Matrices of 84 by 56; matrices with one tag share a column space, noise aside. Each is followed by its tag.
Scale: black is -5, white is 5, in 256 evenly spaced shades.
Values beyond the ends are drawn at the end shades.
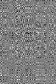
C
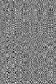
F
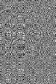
C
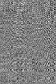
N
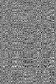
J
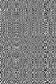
F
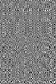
F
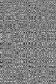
J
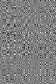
C
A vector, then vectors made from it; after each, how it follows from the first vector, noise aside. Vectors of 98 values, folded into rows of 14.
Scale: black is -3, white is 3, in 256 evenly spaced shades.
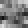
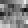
reversed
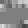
partly zeroed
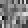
sign-scrambled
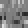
partly zeroed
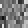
sign-scrambled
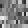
sign-scrambled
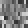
sign-scrambled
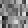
sign-scrambled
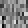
sign-scrambled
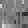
partly zeroed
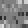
partly zeroed
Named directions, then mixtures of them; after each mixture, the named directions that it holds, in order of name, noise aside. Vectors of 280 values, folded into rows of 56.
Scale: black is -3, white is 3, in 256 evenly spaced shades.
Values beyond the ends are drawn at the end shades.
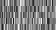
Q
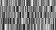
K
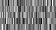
Q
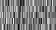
Q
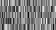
K, Q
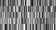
K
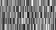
K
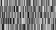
K, Q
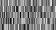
K, Q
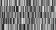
K, Q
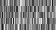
Q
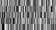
K, Q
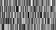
K, Q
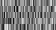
K, Q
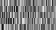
K, Q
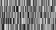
K, Q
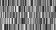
K, Q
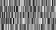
K, Q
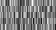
K, Q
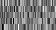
K, Q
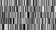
K, Q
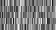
Q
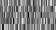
K, Q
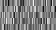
K, Q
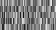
K, Q
